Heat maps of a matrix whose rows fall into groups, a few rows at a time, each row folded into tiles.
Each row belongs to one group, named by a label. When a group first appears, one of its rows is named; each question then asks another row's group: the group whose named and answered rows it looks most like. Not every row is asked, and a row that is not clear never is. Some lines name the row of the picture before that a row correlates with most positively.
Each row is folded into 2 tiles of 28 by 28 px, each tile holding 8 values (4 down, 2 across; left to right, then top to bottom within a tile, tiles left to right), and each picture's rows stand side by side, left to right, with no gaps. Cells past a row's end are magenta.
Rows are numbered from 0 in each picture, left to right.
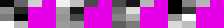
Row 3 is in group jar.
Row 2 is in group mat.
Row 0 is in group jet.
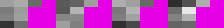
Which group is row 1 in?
mat
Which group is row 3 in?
mat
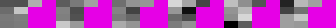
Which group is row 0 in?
mat
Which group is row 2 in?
jet
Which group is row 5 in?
jar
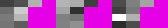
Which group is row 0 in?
mat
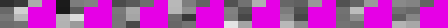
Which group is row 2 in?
mat
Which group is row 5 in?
jet
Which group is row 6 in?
mat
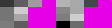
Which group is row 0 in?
mat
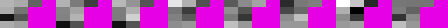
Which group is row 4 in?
jet
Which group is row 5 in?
jar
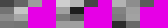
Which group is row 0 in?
mat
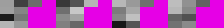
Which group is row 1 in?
mat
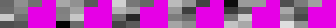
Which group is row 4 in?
jar
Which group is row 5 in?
jet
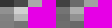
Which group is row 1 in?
mat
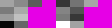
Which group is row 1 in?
jet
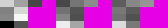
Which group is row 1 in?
jet
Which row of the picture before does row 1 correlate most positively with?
1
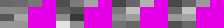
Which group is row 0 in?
jar
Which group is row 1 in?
jet
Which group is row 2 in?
mat
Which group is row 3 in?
mat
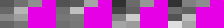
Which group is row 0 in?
mat
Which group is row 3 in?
jar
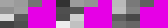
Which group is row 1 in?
jar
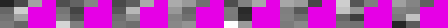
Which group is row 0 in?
mat
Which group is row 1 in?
jet
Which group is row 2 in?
mat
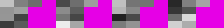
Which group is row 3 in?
jar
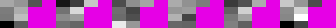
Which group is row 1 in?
mat
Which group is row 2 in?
jet
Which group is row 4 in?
mat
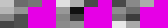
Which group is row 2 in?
jet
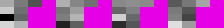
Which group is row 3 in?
jet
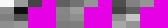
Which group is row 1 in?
mat
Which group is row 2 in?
jar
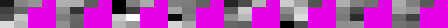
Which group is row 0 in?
jar
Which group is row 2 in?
jar
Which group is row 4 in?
mat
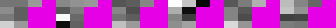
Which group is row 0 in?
jet
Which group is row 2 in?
jet
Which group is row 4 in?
jet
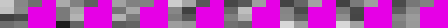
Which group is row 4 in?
mat
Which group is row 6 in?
jet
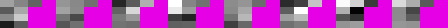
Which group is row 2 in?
mat
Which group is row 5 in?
mat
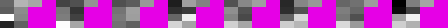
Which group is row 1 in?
jet
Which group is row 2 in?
mat
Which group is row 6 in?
jet
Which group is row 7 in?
jar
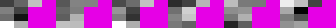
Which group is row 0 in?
jet
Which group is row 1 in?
jar
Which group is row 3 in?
mat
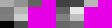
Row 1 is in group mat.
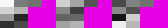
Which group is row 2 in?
jar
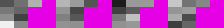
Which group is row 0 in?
jet
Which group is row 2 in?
jar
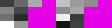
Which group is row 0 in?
jet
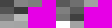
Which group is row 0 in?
jar
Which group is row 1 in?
jet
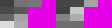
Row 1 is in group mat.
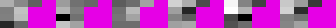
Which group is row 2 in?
mat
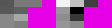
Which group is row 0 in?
jar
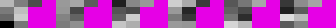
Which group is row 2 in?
jar
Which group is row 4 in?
jet
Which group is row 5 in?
jar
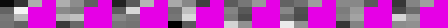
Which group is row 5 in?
jet
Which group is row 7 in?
jar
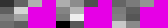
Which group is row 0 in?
mat
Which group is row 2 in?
jet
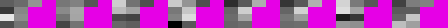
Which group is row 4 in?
mat
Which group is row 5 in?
mat
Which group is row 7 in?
jar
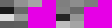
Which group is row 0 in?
jar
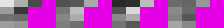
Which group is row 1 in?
mat
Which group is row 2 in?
mat
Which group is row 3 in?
jet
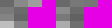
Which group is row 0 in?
jet
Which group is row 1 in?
jet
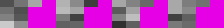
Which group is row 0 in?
jet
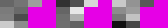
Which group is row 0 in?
jet
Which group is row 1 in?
mat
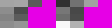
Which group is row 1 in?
jet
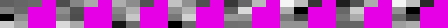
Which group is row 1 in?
jet
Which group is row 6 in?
mat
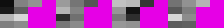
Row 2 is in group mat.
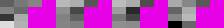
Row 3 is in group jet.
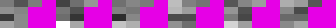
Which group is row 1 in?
jet
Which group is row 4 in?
jet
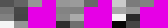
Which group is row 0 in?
jet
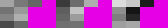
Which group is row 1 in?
mat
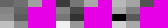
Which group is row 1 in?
jet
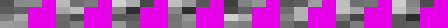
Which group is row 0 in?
jar
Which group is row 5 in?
mat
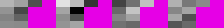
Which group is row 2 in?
mat
